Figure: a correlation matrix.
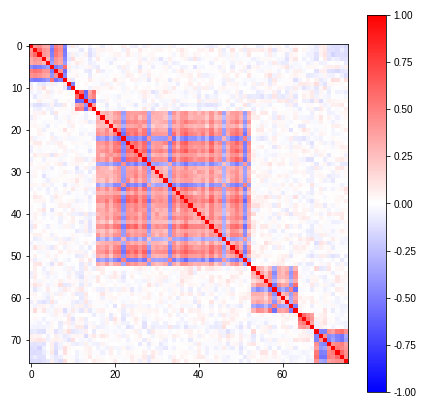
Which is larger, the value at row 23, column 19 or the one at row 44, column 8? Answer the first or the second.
the first
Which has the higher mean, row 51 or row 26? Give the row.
26
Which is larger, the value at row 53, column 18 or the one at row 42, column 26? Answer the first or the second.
the second
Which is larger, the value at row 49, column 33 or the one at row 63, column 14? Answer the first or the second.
the second
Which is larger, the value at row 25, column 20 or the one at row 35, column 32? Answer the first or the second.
the first
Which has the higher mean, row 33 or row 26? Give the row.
26
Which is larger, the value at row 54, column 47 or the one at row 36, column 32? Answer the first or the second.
the second
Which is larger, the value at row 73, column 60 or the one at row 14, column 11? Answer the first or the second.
the second
